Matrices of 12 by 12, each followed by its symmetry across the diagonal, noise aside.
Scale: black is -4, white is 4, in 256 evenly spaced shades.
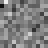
antisymmetric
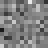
antisymmetric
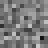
neither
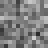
antisymmetric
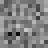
neither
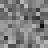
neither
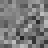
symmetric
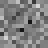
symmetric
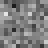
antisymmetric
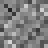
symmetric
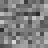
neither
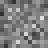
symmetric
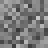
symmetric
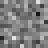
antisymmetric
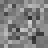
symmetric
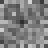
symmetric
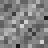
symmetric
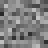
neither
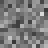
neither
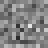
neither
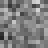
antisymmetric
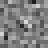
antisymmetric
